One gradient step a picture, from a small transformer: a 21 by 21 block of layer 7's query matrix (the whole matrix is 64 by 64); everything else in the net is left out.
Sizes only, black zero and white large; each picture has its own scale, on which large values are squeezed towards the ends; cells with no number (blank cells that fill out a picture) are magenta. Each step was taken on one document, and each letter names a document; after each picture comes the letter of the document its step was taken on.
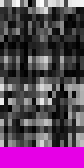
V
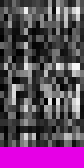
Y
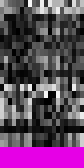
V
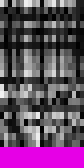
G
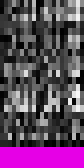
Y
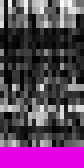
V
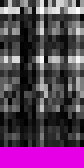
V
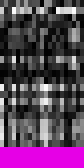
V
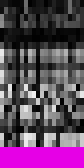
G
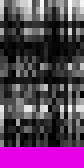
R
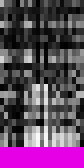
G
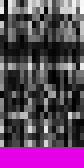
R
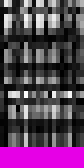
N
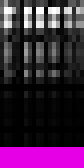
N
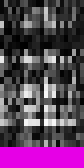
G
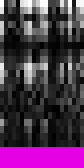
R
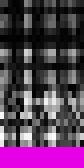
G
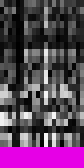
G
